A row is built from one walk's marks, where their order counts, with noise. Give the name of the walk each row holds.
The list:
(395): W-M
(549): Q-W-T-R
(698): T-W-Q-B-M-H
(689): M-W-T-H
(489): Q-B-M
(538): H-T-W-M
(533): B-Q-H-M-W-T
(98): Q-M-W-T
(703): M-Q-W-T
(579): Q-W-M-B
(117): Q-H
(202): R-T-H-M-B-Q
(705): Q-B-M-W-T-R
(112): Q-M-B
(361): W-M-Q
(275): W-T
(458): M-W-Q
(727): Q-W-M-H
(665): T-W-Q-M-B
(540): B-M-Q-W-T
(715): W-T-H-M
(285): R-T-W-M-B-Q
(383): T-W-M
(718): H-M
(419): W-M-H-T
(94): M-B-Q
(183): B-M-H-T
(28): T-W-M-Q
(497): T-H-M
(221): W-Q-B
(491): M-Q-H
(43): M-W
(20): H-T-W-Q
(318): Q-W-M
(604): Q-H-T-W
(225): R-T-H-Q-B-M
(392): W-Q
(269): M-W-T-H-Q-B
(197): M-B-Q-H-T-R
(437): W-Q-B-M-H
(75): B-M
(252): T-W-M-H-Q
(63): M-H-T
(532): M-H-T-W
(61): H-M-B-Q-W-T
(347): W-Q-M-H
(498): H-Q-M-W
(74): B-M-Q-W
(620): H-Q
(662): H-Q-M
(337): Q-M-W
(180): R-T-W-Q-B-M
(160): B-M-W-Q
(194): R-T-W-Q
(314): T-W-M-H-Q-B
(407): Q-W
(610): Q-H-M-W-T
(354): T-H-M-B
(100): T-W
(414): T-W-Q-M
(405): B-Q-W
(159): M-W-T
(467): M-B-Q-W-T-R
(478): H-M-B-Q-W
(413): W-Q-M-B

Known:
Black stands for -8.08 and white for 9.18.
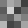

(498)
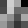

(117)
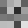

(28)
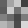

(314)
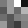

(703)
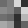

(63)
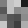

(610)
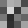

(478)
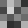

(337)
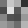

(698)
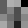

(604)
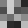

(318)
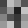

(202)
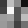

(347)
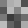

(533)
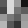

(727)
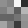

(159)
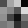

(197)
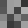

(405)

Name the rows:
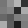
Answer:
(43)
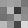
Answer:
(383)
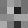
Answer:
(718)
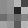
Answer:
(100)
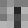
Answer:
(497)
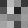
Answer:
(361)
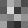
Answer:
(662)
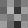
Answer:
(75)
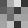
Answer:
(194)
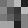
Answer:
(532)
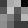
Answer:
(491)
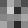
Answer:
(395)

